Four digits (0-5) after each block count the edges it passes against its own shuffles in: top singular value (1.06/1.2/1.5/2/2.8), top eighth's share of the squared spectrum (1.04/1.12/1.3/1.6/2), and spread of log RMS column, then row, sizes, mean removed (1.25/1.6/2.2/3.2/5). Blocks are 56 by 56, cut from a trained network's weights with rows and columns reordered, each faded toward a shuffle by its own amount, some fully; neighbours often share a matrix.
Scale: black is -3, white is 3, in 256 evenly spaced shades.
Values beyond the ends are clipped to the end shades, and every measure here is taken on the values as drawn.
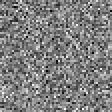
3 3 1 0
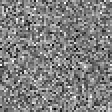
1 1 0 0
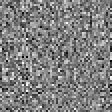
4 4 2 1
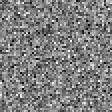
0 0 0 0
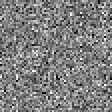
3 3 1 1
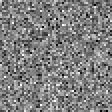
2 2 1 0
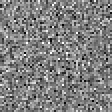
0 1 0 0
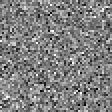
0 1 0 0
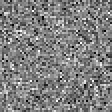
1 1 0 0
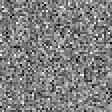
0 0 0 0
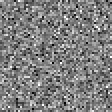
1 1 0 0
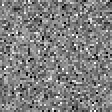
0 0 0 0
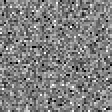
0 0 0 0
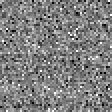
0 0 0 0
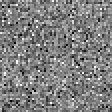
1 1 1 0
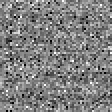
1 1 1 0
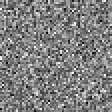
2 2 0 0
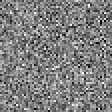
3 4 1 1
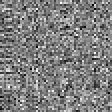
3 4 2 2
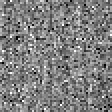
1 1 0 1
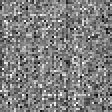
3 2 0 2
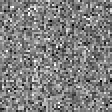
0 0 0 0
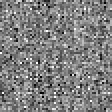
2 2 0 1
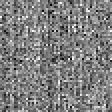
3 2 0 2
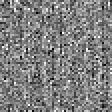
2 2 0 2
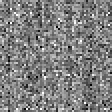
2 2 0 1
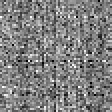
3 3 0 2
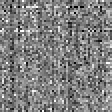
3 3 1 2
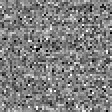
1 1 1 0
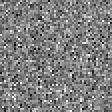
0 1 0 0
